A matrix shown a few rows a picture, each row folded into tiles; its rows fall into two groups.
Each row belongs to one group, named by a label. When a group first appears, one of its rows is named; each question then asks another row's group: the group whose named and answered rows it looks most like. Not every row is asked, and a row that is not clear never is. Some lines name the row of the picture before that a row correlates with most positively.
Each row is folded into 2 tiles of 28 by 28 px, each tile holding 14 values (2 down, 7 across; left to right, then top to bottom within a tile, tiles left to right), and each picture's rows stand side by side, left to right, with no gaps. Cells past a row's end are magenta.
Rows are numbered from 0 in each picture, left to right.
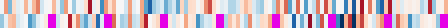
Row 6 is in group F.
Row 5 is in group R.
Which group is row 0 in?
F
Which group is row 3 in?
F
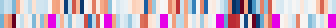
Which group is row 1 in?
R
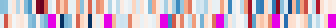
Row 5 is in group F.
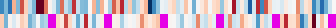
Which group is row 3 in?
R
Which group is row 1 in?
R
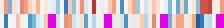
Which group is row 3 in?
F
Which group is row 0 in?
F
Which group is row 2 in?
R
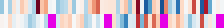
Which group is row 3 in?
F
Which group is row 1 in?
F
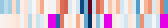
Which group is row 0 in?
F
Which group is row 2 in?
R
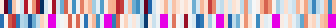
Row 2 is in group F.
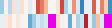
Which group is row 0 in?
F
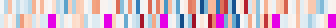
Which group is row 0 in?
F
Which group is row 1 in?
F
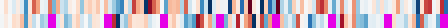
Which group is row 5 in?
F
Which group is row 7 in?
R
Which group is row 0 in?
R
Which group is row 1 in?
R
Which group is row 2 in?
F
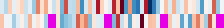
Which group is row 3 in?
R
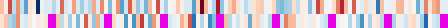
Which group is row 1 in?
R
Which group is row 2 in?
R
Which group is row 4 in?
R
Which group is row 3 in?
R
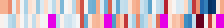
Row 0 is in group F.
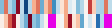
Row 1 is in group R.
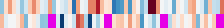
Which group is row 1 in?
F
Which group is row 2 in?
F
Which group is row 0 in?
R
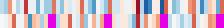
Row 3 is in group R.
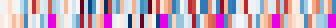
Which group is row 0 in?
R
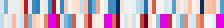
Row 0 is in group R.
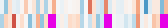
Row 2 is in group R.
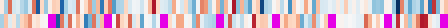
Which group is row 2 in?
F
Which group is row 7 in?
F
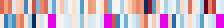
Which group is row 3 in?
F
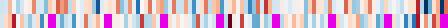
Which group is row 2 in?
R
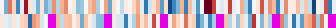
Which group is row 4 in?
R
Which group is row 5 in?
R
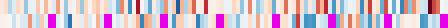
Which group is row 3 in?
F
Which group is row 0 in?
R
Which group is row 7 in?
F
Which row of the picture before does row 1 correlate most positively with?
4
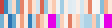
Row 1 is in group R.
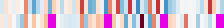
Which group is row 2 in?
R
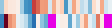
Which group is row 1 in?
R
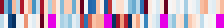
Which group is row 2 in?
F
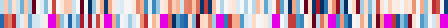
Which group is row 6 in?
R
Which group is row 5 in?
F
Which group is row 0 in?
F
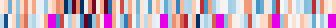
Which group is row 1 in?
R
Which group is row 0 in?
F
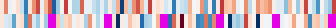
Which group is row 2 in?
F
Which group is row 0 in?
R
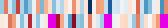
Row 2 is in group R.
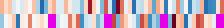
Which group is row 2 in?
R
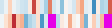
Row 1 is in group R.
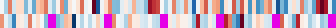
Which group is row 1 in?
F
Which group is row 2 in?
F
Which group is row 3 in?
R
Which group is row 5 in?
F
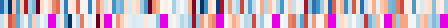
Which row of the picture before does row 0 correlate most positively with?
1
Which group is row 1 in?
R
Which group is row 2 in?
F
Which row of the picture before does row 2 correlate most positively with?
2
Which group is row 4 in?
R
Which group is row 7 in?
R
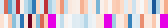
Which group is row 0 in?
R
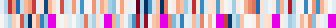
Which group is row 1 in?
R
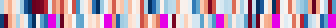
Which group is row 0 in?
F
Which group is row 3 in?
F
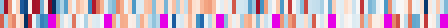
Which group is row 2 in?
R
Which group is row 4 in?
F
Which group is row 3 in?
F
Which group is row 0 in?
R
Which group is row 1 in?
F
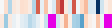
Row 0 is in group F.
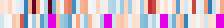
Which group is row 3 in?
F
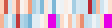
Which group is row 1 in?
F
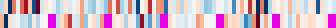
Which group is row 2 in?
R
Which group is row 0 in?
F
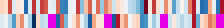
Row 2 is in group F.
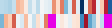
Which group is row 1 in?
R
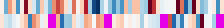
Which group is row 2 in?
F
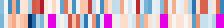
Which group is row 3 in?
R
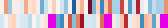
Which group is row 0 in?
F
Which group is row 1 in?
F
